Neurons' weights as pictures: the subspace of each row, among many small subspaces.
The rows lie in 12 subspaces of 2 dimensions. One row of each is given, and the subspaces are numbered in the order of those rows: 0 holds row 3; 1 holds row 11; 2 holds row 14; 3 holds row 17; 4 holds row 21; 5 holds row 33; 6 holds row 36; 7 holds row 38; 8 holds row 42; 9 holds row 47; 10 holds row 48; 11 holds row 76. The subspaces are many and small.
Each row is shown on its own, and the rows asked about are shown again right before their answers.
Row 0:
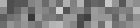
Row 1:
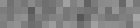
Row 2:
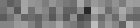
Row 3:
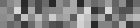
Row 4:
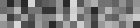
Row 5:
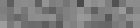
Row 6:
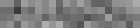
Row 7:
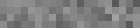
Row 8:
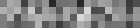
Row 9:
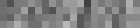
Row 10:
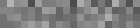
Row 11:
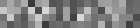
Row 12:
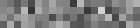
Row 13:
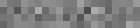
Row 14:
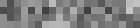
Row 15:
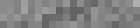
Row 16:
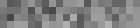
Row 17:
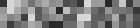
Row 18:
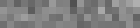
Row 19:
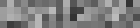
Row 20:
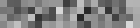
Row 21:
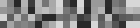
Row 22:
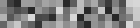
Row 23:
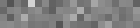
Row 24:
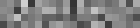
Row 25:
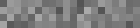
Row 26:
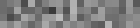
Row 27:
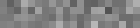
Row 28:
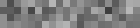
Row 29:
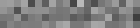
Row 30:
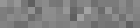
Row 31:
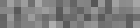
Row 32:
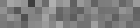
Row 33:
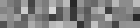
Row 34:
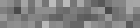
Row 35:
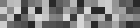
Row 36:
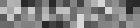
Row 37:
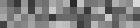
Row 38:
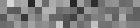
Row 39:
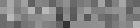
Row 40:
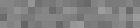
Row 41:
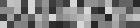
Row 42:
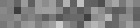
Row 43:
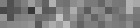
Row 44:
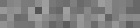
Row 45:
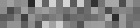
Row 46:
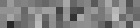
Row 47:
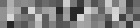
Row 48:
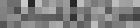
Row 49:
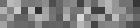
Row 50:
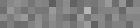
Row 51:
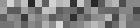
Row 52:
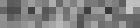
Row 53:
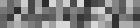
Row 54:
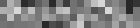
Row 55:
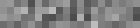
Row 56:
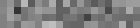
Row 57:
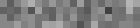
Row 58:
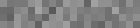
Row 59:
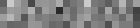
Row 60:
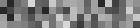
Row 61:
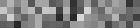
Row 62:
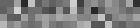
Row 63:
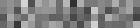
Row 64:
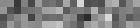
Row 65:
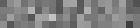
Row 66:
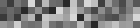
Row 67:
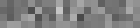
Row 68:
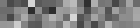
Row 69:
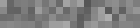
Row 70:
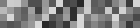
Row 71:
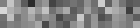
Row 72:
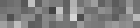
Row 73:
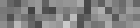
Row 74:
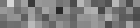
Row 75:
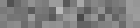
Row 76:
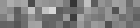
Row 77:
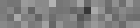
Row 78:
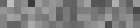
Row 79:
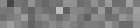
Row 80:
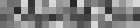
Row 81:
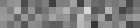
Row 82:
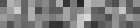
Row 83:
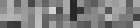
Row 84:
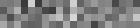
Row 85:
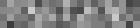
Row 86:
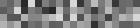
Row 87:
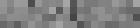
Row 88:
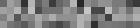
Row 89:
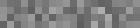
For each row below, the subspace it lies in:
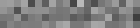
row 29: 11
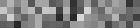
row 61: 10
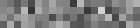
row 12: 9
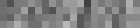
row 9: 11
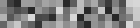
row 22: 4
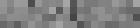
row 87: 5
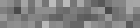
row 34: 6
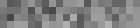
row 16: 11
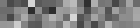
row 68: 11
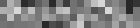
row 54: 6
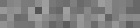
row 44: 1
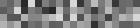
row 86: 10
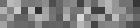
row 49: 1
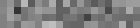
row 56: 6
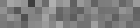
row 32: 7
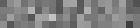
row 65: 4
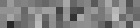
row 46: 9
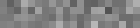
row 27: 2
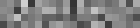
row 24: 1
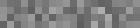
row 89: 5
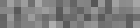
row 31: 6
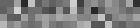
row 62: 1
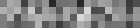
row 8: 10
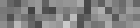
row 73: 11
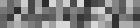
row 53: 11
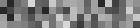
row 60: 6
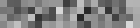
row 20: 4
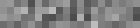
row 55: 4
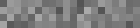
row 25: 5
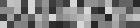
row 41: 5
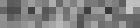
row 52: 2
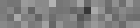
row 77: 0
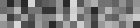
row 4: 0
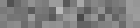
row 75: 4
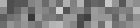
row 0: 3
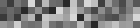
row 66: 4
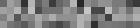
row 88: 10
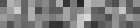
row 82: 8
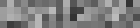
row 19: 9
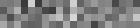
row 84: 10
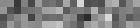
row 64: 3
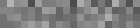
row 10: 3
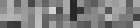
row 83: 9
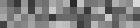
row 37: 5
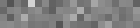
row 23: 7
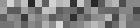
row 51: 7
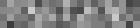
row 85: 9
